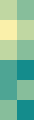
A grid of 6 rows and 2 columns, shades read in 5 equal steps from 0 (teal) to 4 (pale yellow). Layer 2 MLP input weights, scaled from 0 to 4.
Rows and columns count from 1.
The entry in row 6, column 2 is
0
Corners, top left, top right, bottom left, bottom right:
3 2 2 0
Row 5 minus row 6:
-1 2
